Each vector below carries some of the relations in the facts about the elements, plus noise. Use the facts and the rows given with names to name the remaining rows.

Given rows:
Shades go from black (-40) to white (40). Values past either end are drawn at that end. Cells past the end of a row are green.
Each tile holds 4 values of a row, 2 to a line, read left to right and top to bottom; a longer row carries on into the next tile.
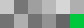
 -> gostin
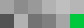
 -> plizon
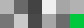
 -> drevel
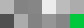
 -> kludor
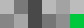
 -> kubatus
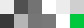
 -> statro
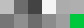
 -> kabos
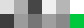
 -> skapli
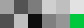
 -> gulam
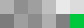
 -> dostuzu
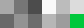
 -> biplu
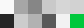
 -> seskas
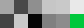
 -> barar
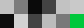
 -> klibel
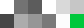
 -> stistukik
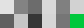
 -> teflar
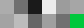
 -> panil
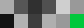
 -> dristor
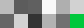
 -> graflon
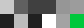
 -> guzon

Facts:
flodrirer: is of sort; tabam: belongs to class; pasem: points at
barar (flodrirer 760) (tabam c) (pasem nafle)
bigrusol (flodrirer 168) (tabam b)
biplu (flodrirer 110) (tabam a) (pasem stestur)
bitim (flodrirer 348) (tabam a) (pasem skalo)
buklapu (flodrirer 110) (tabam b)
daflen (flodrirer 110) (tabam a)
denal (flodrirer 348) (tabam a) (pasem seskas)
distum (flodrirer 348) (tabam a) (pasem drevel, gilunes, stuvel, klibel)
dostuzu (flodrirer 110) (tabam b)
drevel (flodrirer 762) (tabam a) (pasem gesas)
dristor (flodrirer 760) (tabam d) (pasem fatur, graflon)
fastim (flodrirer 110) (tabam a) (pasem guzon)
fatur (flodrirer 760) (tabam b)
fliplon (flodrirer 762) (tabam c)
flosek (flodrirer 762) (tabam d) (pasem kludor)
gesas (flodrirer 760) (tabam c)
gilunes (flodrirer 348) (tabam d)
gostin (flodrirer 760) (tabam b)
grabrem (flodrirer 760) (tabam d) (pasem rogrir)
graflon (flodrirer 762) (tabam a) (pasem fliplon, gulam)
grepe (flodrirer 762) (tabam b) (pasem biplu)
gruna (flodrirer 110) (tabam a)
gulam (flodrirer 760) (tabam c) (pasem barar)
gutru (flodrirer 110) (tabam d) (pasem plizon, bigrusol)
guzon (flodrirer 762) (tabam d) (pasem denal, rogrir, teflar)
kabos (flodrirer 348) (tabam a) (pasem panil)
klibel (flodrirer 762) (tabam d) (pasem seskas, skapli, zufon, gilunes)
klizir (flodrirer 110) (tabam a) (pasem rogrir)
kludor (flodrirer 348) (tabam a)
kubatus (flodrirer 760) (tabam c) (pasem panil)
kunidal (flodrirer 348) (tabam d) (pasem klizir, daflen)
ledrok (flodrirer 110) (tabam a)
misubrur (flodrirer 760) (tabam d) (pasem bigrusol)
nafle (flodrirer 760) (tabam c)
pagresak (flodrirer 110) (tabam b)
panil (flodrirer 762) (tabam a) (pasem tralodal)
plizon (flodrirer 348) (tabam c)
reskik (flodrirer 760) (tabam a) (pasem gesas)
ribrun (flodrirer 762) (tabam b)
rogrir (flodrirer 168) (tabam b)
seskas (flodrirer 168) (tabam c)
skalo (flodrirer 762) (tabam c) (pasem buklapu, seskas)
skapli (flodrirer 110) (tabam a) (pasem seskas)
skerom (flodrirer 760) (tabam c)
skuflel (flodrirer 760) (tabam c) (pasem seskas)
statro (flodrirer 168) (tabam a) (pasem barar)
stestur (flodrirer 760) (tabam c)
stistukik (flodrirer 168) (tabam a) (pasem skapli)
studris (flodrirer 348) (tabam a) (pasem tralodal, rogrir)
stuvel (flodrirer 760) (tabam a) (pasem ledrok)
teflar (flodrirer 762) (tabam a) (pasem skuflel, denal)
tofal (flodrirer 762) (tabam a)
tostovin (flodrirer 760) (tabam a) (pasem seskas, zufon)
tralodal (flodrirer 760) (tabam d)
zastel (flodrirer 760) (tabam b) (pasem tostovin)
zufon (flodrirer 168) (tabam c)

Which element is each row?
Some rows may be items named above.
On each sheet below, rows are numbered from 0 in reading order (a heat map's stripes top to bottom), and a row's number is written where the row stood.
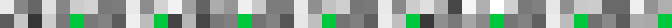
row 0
teflar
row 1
klizir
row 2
skuflel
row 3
klizir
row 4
klizir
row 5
skapli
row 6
klizir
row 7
studris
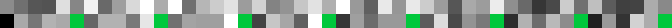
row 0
gilunes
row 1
bigrusol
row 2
rogrir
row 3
zufon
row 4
denal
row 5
skalo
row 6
tralodal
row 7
grabrem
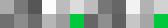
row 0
biplu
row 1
fastim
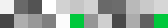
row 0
stistukik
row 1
grepe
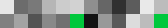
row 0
zastel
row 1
gutru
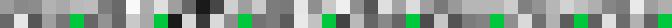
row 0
fliplon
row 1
fastim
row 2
flosek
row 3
klizir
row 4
tostovin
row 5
nafle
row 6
ribrun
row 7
tofal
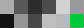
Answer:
kunidal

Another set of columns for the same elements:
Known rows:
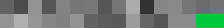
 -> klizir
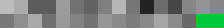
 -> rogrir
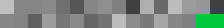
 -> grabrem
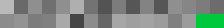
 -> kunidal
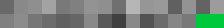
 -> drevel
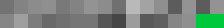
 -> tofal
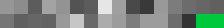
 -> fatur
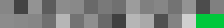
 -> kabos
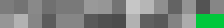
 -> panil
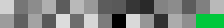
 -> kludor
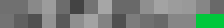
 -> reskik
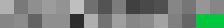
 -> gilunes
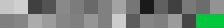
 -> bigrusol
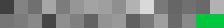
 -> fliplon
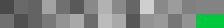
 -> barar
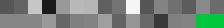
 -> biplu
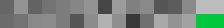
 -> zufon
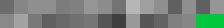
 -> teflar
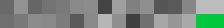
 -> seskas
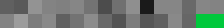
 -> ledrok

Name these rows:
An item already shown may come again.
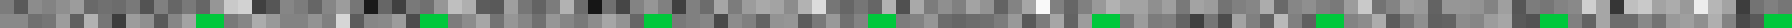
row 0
denal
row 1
bigrusol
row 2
rogrir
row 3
fliplon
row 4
skalo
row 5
klibel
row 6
ribrun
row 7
grepe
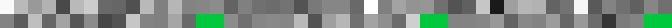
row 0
flosek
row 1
kubatus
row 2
biplu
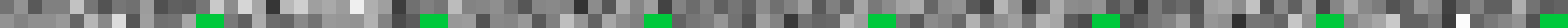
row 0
plizon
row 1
grepe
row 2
tralodal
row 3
stistukik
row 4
zastel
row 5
statro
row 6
gutru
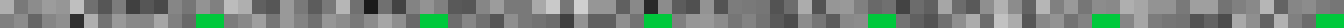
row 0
gilunes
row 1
rogrir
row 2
graflon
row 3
fastim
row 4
nafle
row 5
guzon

